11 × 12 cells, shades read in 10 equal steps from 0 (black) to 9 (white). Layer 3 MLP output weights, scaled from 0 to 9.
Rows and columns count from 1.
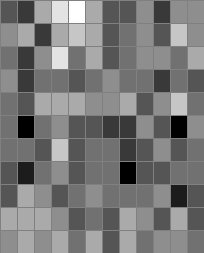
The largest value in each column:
6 6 6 8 9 6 5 6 5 5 7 6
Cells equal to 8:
2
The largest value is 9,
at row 1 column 5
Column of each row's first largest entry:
5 5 4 1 11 4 4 4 2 1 2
